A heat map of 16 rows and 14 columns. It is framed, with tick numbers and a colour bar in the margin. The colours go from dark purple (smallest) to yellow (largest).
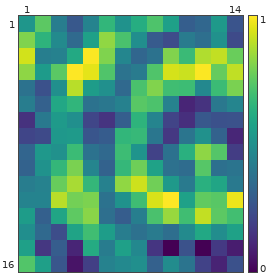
Stripes: horizontal, repeating 2 times. Odd rows or columns: none. Average level on the scale: 50%. Rings: centred on the middle right.
